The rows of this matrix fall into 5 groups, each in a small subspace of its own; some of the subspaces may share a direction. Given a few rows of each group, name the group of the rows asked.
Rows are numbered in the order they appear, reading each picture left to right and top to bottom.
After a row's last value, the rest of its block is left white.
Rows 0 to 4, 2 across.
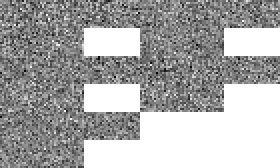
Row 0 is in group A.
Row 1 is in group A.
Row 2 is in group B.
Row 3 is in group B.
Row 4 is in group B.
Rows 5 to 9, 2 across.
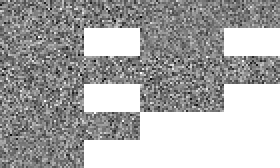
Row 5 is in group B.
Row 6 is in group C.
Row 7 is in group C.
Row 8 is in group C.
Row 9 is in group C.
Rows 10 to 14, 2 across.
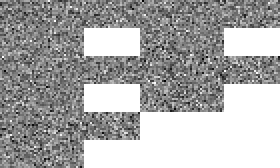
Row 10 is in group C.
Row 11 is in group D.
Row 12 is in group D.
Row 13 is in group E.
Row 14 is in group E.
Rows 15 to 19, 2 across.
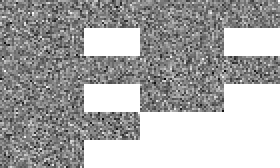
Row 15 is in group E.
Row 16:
C
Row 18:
E
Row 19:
B
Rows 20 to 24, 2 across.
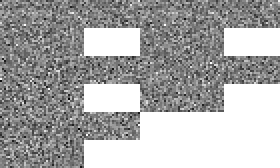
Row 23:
B
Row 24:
A
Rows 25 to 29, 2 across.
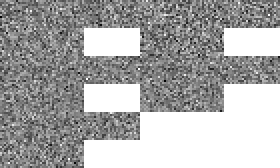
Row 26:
B
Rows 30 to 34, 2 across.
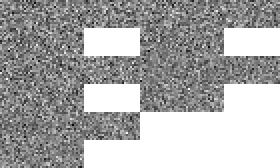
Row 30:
C
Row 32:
C
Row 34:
C
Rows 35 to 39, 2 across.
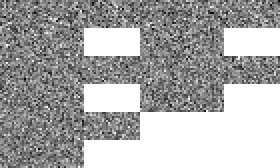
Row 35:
E
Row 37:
E
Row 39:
B
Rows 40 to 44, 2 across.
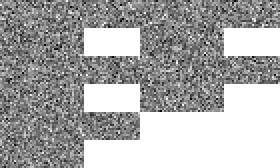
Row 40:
C
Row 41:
C
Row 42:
C
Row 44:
E
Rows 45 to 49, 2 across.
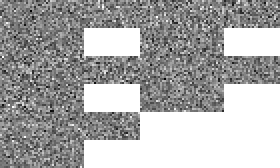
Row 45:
C
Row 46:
B
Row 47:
D
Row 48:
E
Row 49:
A
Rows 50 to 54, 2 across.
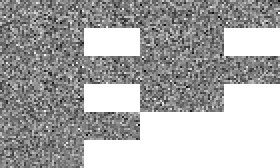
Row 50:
E
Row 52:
E
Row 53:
D
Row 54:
A
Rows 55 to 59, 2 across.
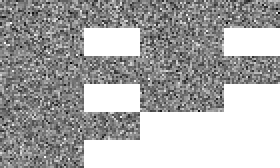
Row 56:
A
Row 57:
B
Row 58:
B
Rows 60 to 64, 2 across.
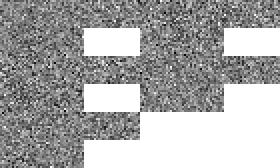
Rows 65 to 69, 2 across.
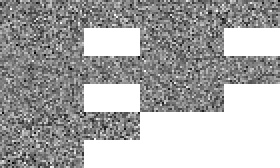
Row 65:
E
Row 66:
C
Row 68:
D
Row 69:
D
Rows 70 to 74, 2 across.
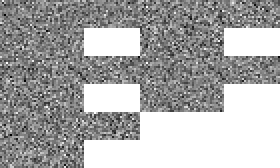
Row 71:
E
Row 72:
E
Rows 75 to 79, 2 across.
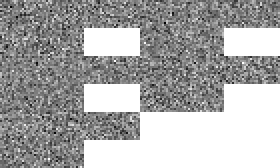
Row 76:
E
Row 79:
C
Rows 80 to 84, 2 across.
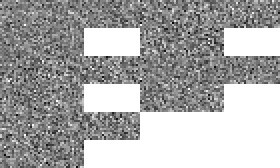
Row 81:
D
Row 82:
A
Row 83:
D
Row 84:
E
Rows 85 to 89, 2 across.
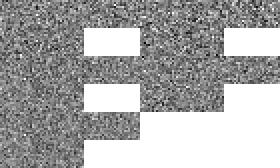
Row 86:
E
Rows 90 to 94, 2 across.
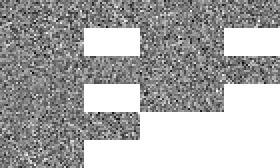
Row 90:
E
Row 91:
B
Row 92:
C
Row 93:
C
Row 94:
B
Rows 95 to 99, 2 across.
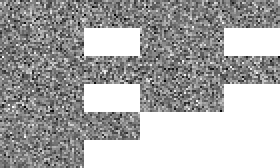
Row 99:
E
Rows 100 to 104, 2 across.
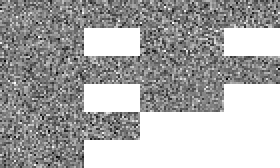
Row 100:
B
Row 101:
D
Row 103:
A
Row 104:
A
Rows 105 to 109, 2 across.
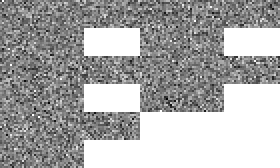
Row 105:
D
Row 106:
B
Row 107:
E
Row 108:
B
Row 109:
C
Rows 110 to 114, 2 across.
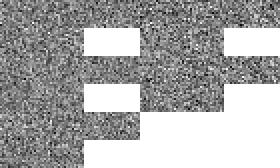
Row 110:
D
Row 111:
C
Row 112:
E
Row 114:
B
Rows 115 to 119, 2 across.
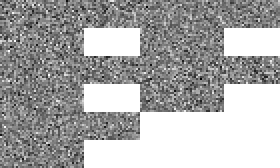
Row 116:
E
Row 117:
A
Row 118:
E
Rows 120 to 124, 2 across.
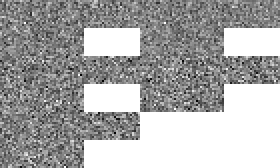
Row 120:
E
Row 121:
E
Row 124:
B
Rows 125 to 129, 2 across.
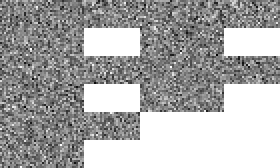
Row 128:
C
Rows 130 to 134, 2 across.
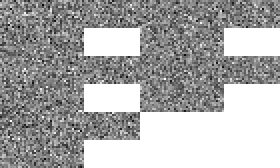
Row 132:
C
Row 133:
E
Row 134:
B
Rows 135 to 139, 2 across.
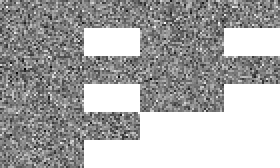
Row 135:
E
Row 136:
E
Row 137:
B
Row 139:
C
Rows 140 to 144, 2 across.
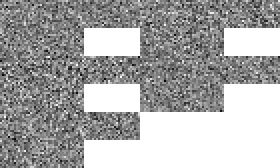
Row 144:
E
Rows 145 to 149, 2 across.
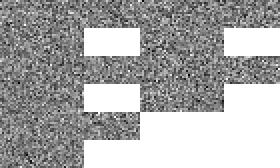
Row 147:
B
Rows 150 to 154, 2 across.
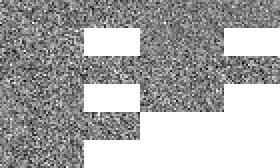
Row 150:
D
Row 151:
E
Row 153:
C
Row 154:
B
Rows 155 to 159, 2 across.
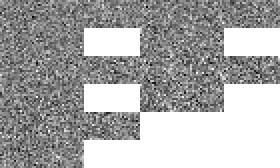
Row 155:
C
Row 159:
A
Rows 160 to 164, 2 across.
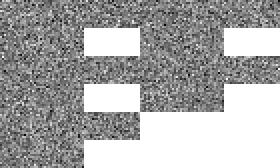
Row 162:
D
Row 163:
A
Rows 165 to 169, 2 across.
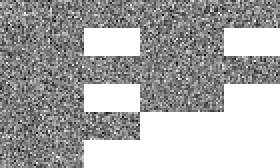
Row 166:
C
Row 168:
B
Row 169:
A
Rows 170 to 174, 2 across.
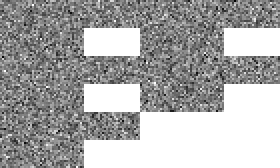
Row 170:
C
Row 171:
C
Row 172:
D
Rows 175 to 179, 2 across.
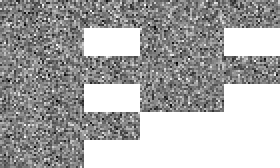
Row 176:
E
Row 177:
A
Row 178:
B
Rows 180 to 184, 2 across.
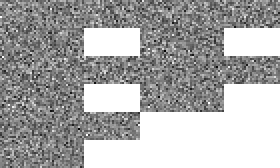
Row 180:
C
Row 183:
C
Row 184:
A
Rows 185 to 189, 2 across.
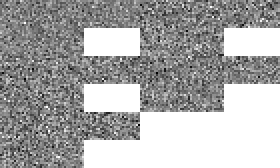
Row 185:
E
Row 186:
C
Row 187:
E
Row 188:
B
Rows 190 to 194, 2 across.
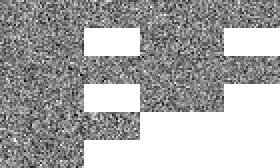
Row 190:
A
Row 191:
B
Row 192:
C
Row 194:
E
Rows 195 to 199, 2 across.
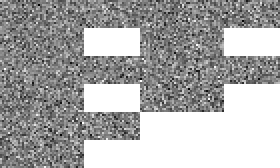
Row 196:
A
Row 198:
D
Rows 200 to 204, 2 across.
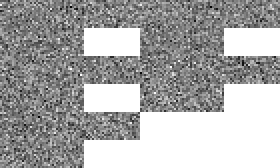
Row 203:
C
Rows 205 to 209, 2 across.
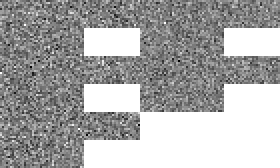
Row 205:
B
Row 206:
E
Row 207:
C
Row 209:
A
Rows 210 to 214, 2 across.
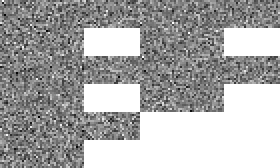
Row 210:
D
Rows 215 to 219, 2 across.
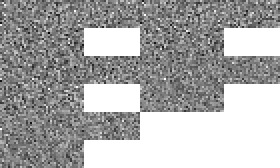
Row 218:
E
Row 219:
C
